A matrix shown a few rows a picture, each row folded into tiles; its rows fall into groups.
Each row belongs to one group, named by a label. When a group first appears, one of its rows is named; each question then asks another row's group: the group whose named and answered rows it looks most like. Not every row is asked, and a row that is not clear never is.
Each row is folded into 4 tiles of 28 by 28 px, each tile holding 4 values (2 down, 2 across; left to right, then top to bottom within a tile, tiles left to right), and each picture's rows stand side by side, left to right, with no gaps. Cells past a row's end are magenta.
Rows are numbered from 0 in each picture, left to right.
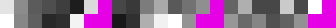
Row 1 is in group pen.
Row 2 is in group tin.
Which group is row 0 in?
tin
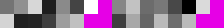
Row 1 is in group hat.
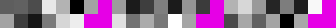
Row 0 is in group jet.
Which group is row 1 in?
pen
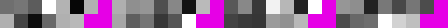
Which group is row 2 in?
jet
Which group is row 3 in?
pen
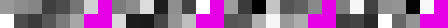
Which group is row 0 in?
tin
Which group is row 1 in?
tin
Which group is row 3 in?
hat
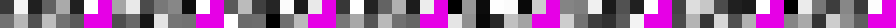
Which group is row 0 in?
hat
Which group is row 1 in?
hat
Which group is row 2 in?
tin
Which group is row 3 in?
hat
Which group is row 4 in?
jet
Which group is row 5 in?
tin
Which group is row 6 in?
hat
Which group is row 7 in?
hat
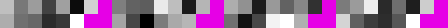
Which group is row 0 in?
tin
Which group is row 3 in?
tin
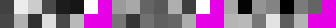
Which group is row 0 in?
hat
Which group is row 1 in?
tin
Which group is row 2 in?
pen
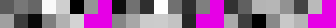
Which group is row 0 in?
jet
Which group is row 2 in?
jet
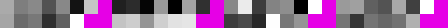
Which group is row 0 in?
tin
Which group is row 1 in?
pen
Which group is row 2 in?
hat
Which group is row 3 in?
tin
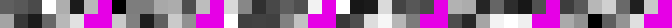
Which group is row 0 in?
jet
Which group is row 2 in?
tin
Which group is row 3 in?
pen
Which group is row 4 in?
pen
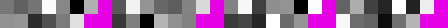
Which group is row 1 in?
hat
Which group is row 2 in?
hat
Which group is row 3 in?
tin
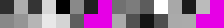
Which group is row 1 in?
jet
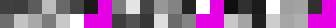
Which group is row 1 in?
hat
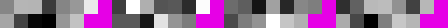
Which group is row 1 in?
hat
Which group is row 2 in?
pen
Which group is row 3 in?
jet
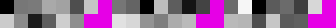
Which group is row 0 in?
jet
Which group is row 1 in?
pen
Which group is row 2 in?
hat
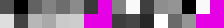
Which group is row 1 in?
hat
